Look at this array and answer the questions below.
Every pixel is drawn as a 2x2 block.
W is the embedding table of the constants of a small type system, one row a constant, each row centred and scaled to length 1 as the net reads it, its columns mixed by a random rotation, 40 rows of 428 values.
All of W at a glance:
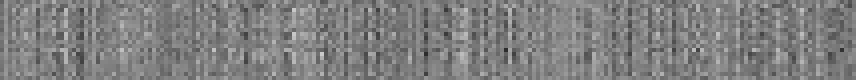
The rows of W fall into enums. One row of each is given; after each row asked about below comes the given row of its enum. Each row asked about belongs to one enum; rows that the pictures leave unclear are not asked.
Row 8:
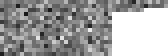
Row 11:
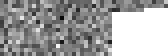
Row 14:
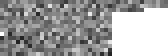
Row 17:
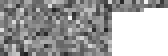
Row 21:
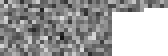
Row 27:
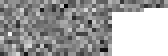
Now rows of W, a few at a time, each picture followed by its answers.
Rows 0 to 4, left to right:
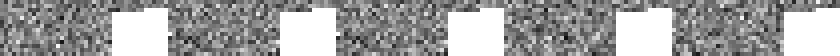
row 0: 11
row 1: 14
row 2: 14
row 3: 21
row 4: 17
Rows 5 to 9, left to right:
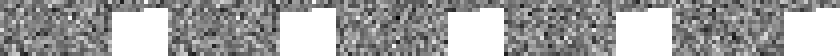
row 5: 17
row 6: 17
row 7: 11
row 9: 21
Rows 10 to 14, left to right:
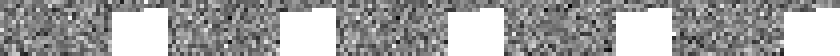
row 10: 17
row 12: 11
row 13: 27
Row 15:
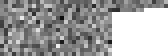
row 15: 11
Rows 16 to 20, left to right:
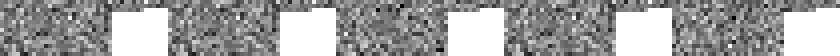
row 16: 17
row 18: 27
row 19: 17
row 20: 11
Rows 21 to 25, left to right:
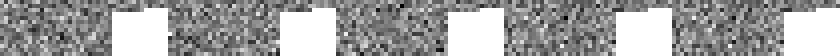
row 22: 14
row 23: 27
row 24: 11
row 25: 11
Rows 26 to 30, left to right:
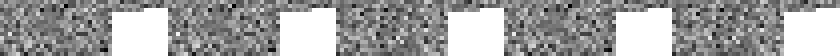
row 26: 27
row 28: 8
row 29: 27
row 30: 8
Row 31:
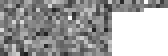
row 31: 17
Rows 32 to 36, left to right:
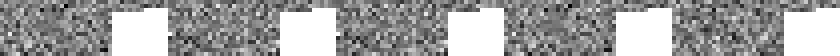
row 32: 27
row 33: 14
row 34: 14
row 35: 27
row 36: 21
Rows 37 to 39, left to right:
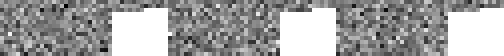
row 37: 27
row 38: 14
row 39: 8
